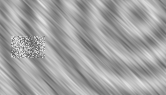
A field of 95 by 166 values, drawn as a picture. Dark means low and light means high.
There is no overall slope. An odd patch, rougher than its surroundings, sits in the middle left. Values change most from cell to cell in the middle left. Rings spread out from the top right. No single row or column stands out from its neighbours.
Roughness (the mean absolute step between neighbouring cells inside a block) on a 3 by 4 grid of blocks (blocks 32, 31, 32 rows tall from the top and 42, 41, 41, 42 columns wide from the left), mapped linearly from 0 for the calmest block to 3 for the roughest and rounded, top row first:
0 0 0 0 / 3 0 0 0 / 0 0 0 0
